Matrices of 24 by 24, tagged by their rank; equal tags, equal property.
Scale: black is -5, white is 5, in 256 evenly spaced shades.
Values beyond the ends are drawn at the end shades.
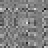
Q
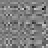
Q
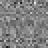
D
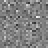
D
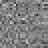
D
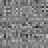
D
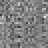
D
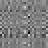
Q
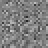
D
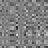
Q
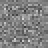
D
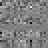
Q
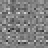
Q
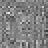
D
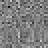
D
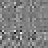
Q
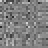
Q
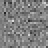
D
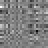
Q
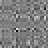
Q
